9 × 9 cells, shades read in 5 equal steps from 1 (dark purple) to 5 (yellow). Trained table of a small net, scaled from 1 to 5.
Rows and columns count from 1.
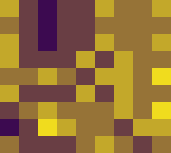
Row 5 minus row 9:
0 1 2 1 -1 0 1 1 2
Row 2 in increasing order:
1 2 2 2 3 3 3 3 3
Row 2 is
3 2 1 2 2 3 3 3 3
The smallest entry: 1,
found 4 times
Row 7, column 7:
4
